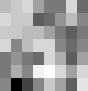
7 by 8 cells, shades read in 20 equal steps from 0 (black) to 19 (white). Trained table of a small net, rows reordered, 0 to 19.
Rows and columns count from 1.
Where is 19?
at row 6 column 5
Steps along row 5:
up down down up down down up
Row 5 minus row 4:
-7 1 -5 -8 0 3 -1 2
